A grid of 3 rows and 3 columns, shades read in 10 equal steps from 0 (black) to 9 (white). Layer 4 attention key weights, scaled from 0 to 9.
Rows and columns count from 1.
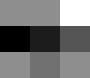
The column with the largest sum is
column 3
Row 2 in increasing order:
0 1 3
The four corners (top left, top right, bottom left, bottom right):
5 9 5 5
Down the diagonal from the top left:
5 1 5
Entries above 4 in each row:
3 0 2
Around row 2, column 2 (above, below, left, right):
5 4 0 3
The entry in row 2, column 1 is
0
